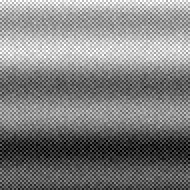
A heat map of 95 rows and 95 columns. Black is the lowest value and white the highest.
Stripes: horizontal, repeating 3 times. Average level on the scale: 50%. Slope: up to the top.
